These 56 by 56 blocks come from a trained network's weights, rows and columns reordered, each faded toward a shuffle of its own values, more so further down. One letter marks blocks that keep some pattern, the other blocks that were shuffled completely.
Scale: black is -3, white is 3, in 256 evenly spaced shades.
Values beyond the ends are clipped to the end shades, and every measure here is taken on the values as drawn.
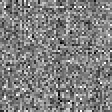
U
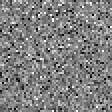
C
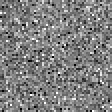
C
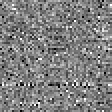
U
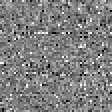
U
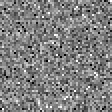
C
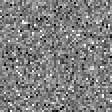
C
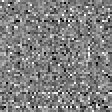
U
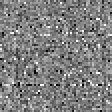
U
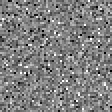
C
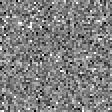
C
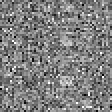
U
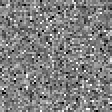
C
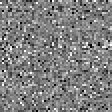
U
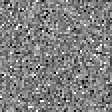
C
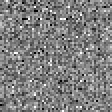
U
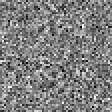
U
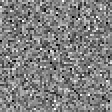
C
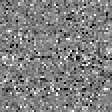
U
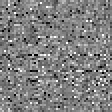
U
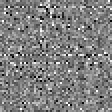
U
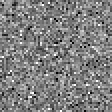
C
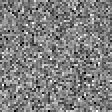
C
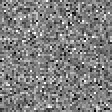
C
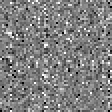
U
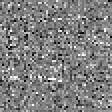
U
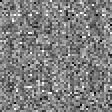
U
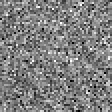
C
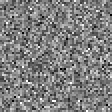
C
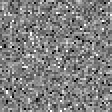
C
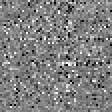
U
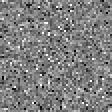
C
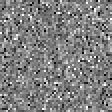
C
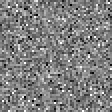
C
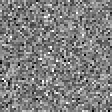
C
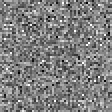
U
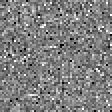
C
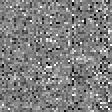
U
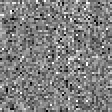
U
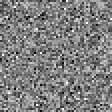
U
